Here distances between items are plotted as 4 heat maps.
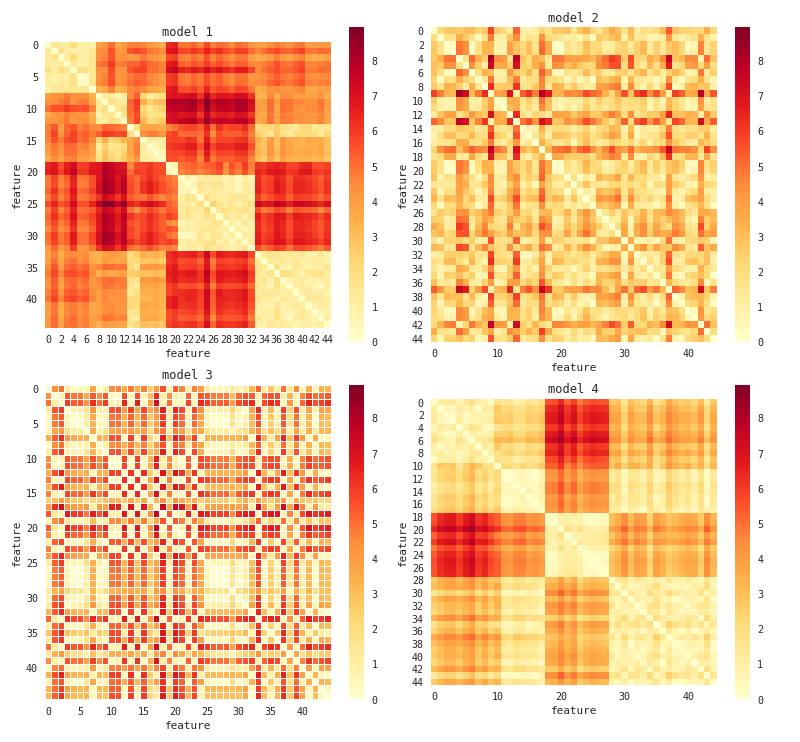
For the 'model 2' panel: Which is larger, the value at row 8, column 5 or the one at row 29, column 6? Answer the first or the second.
the second
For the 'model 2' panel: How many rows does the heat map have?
45
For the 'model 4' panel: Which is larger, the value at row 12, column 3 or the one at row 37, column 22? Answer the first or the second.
the second
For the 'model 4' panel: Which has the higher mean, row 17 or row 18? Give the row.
18
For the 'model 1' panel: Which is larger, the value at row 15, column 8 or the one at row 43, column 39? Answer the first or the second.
the first
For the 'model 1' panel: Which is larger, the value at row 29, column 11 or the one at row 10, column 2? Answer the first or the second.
the first
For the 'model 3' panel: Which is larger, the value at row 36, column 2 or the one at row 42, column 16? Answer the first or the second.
the first
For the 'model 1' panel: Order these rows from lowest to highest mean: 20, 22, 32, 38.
38, 32, 22, 20
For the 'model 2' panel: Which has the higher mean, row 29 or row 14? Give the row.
29
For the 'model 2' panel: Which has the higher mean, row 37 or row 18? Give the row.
37
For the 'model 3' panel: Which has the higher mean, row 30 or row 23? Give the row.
23
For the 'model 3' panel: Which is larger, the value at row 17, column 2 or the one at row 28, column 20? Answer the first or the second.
the first
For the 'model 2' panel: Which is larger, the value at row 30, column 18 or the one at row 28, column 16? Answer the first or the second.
the second
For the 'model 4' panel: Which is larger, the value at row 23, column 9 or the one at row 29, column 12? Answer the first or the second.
the first
